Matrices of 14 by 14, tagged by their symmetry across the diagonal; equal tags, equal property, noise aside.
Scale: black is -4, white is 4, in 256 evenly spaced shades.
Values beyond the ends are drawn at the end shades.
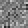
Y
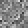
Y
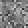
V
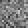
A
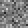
A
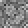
Y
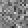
A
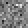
A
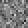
A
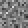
Y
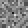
Y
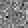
A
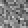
V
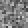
V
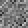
Y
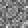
Y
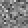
A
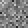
Y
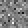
V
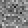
A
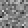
A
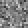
V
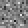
V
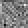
V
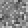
Y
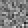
V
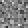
V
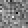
V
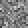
A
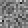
Y
